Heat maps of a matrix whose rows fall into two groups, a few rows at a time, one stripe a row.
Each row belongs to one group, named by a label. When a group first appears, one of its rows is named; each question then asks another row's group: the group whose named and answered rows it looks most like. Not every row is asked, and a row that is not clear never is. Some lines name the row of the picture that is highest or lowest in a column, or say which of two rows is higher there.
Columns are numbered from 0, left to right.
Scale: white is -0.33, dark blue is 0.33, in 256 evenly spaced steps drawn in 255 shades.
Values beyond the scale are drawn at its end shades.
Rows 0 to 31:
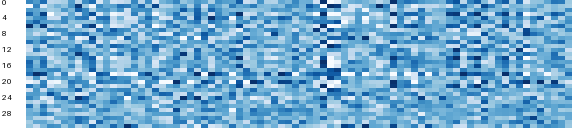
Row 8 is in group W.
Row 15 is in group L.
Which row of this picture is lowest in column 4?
20
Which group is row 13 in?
W
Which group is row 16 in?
L
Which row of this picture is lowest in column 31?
20
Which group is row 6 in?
L
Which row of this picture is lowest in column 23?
20
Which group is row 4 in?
W
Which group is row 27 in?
W
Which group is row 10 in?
L
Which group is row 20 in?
W
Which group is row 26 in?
L
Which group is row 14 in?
L
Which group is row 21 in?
L
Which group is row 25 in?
W
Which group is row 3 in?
L
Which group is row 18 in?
W
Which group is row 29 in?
W
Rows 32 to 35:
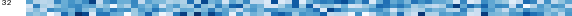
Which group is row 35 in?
W
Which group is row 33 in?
L
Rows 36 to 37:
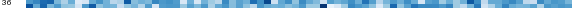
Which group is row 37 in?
L
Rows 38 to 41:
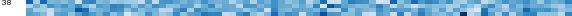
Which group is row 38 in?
L
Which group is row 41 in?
W
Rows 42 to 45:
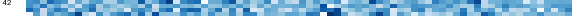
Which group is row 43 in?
L
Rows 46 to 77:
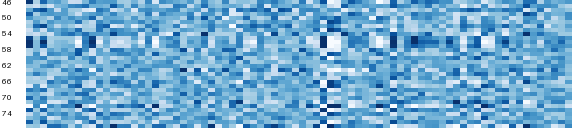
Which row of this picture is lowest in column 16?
56
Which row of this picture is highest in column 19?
77
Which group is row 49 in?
L
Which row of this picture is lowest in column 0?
72
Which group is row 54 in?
W
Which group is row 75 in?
W
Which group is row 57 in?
L
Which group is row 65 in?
W
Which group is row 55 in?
L
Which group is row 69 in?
W
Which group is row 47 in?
W
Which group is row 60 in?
L
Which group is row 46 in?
L
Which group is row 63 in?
W
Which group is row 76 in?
L
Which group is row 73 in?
L
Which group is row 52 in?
W
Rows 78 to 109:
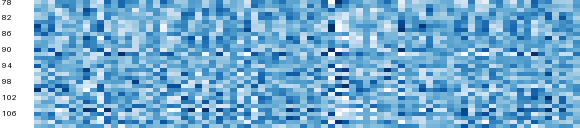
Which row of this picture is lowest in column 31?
105
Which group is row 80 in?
W
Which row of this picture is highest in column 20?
99
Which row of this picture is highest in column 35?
91
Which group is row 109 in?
L
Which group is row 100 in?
L
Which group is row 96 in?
W
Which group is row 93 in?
W
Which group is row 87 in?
W
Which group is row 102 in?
W
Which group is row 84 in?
L
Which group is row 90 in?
L
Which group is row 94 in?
L
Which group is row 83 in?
L
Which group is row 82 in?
W
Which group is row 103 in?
W
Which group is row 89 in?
W
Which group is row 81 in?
W
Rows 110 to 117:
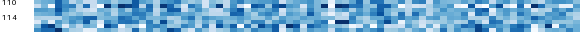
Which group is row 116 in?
W
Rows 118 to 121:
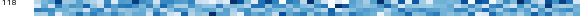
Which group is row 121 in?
W
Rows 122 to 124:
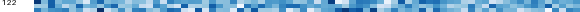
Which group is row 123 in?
W
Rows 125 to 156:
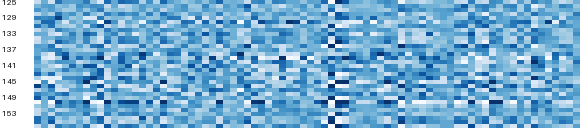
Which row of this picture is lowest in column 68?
150
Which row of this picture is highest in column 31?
150
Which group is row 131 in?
L
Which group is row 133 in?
W
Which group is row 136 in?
L
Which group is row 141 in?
W
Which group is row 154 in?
L
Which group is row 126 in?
L
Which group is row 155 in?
L
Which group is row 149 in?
L
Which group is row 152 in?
W
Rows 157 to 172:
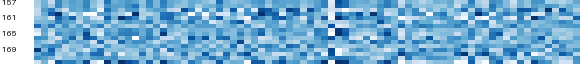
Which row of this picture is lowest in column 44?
159
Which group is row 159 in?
W
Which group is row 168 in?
W
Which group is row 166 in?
W
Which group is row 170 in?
L
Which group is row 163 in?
L
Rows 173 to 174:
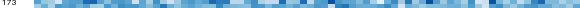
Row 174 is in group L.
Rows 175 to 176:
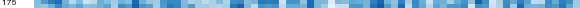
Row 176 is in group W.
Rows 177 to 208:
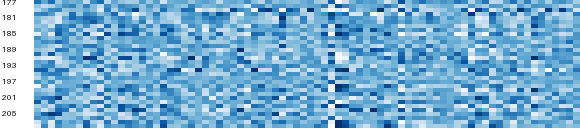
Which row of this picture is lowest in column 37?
194
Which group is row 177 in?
L
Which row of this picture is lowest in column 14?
180
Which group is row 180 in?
W
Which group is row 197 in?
L
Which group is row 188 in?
W
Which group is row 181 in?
W
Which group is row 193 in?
W
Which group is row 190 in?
L
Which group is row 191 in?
W
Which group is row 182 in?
W
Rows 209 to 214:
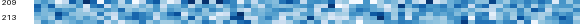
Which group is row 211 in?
L
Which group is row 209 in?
W
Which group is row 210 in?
L
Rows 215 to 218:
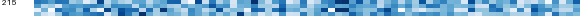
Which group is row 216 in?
W
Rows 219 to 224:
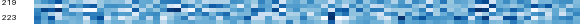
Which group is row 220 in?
W
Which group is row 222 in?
W
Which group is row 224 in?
L
